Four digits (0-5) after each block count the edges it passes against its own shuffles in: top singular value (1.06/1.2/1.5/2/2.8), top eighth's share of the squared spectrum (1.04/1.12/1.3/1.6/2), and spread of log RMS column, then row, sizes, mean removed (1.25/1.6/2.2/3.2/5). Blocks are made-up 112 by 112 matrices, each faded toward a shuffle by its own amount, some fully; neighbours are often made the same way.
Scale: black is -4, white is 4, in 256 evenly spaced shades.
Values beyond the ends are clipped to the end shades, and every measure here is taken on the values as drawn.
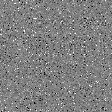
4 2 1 1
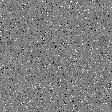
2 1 0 0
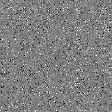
4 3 2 1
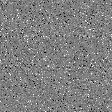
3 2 0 1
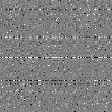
5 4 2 3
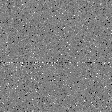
3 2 0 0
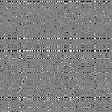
5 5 2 3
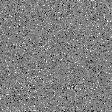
3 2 0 1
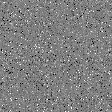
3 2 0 1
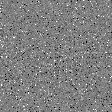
2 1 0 0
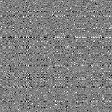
5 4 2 3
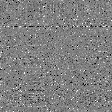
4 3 1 2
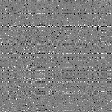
5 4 2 3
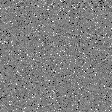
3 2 0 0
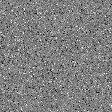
3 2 0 0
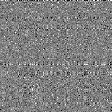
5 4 2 3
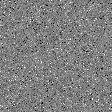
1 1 0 0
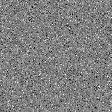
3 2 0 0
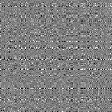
5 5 3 4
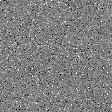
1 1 0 1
